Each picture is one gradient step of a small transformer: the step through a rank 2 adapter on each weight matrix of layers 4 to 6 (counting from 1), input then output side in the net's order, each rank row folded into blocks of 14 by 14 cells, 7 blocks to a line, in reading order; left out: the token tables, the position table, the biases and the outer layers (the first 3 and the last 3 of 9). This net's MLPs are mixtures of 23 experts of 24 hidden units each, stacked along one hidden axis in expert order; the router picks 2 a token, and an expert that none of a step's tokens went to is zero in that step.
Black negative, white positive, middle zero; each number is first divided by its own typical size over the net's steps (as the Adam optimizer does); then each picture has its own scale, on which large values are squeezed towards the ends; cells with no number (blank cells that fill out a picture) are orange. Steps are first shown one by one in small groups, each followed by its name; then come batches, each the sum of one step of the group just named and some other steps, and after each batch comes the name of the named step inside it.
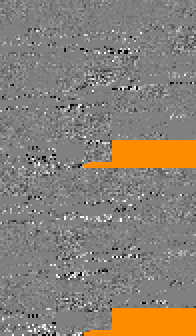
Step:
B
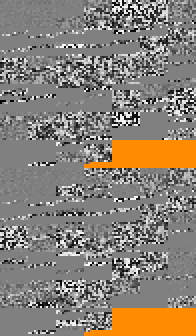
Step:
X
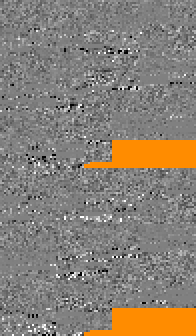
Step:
B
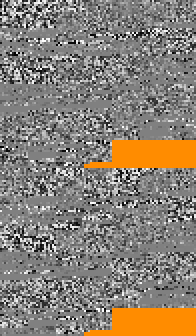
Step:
X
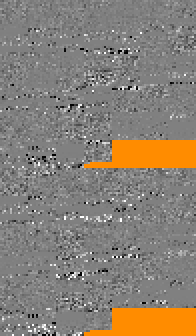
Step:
B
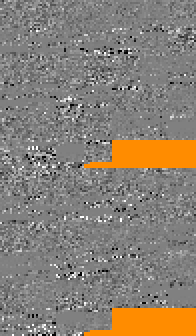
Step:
B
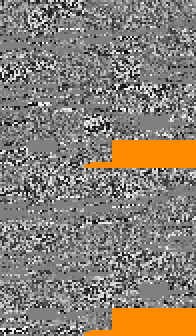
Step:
X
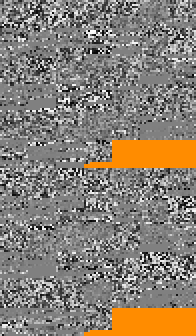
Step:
X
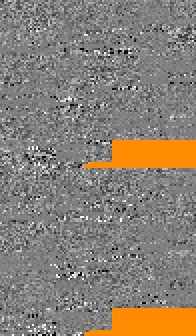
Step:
B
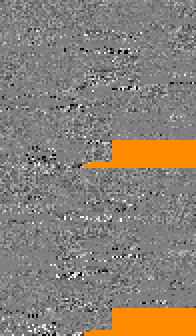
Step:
B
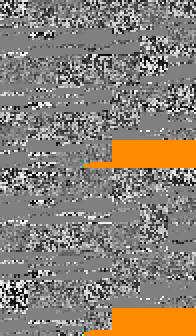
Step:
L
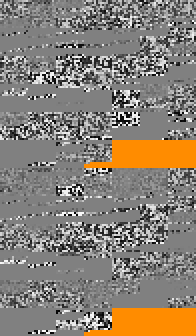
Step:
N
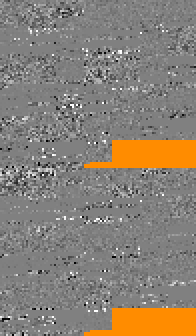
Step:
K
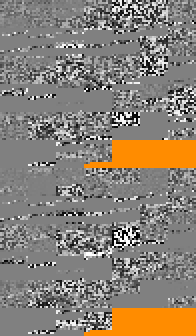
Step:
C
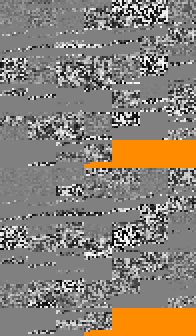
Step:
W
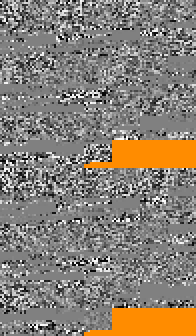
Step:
N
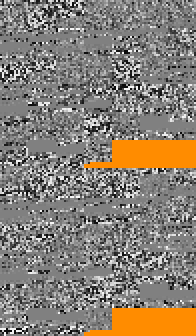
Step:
C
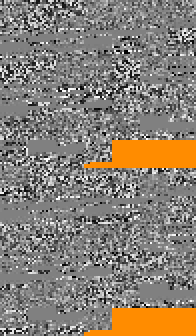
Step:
N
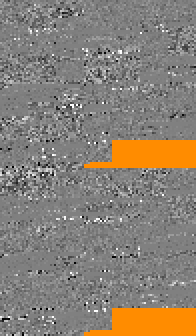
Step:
K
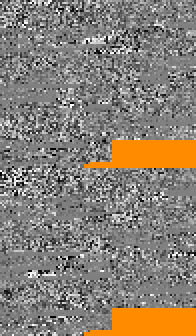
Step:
W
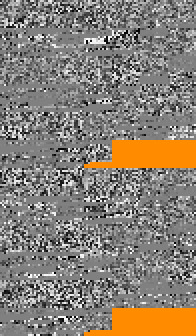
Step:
W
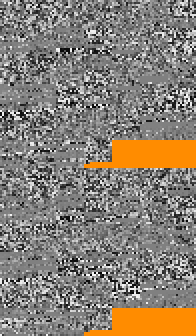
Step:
L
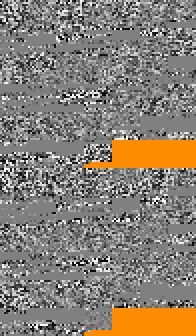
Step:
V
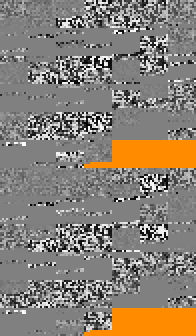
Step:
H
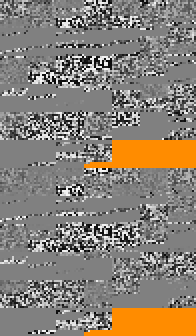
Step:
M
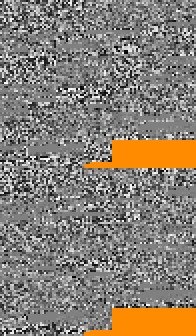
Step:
V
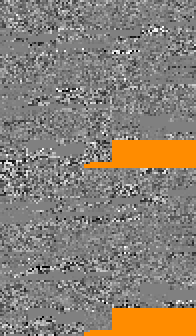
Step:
V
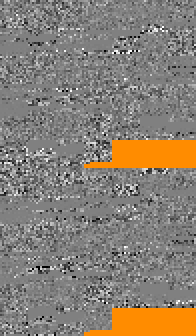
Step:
M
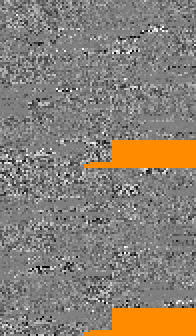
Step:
M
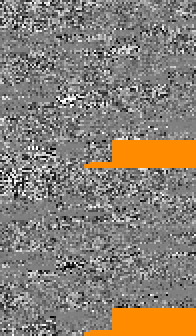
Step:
V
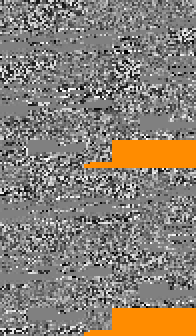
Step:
H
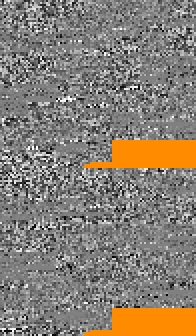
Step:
H
